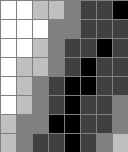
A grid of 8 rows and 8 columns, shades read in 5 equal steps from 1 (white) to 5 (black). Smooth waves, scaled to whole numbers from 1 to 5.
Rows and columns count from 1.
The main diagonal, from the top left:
1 1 2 3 5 4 4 2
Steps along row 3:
same up up up same up down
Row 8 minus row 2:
1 2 3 1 2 0 -1 -2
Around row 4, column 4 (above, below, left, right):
3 4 2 4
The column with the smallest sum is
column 1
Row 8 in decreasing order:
5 4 4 4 3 3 2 2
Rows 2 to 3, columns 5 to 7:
3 4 4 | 4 4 5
